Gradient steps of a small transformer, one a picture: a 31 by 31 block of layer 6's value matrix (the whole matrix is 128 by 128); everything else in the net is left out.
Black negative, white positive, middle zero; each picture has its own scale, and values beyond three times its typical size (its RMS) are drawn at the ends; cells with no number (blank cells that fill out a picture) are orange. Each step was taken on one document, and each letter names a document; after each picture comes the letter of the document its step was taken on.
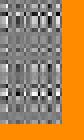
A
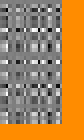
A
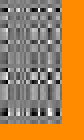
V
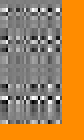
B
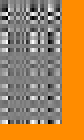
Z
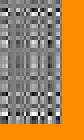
Z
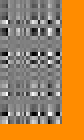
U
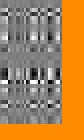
Z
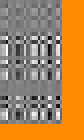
A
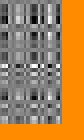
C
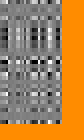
V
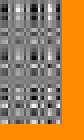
C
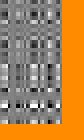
C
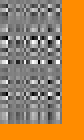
B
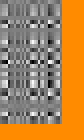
Z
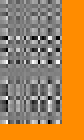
B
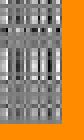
A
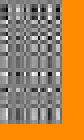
A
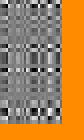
V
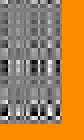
V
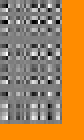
U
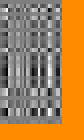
U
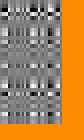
Z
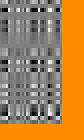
V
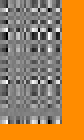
B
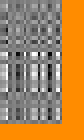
A
